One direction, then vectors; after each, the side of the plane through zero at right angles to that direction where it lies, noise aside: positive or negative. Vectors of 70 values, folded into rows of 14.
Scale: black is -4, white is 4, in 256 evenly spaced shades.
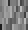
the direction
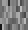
positive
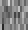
negative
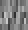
positive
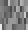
negative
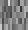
negative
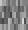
negative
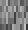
positive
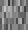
positive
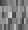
positive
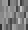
positive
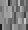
positive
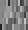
positive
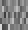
negative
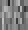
positive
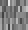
negative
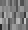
positive
